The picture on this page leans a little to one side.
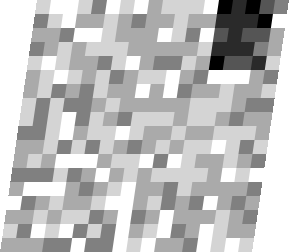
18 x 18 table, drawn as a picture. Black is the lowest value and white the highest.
Odd patch: lower, in the top right. Mirror symmetry: none. Roughest part: top right. Stripes: none.
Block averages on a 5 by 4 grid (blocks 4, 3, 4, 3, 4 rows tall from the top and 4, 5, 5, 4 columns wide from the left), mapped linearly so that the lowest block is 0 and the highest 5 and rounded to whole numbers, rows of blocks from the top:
5540 | 5444 | 4454 | 5554 | 4545
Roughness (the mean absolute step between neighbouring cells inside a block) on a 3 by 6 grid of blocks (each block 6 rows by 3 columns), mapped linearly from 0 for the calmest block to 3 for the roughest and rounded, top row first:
1 1 1 1 3 3 | 1 2 1 1 0 1 | 2 2 1 1 1 1
